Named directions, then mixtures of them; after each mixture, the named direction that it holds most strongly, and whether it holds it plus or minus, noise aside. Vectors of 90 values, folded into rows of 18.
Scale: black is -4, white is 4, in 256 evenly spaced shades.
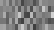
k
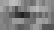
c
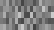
k, plus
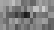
c, plus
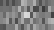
k, minus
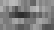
c, plus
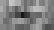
c, plus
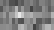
c, minus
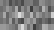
k, plus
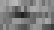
c, plus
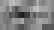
c, plus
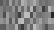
k, minus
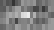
c, minus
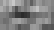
c, plus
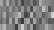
k, plus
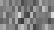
k, plus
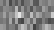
k, plus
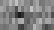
c, plus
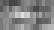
c, minus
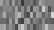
k, plus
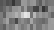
c, minus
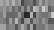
k, plus
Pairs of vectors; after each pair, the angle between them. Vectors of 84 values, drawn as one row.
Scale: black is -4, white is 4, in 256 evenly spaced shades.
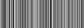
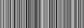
partly opposed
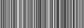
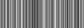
orthogonal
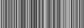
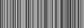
nearly opposite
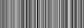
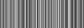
nearly parallel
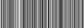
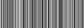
nearly parallel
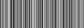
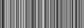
orthogonal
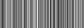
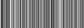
orthogonal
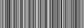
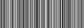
nearly opposite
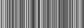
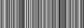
partly aligned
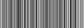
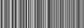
partly opposed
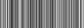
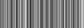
partly aligned
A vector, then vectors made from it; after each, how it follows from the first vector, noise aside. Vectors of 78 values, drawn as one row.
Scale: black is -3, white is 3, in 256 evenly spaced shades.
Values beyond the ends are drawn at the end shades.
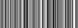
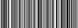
wrapped around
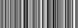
copied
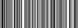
wrapped around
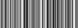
copied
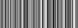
copied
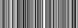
wrapped around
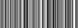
copied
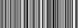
copied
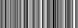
copied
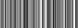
copied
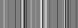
partly zeroed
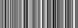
copied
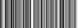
wrapped around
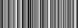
wrapped around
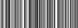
wrapped around
